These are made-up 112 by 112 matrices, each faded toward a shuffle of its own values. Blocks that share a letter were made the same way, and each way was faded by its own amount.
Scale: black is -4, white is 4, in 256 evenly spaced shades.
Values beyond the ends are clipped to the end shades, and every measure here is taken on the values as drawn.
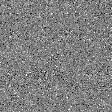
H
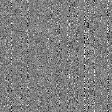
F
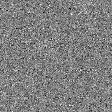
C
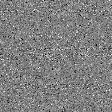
H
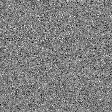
C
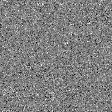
H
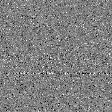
H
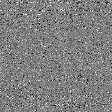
H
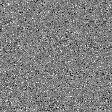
H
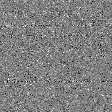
H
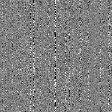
F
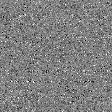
H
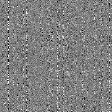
F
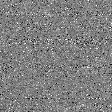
H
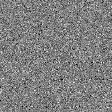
C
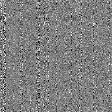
F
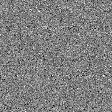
C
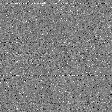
H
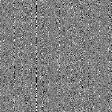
F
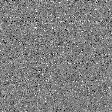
H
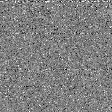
H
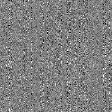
F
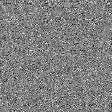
H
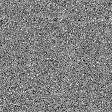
C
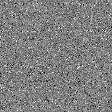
H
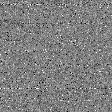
H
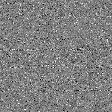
H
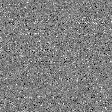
H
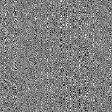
F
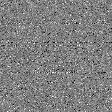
H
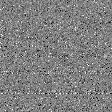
H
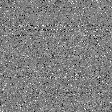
H
